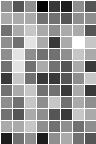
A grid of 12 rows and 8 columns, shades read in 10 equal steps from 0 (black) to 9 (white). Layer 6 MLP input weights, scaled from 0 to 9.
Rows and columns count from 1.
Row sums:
24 39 43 47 44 37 32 35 43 36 42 29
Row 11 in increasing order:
4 4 5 5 5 6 6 7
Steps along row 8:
up up down same down up down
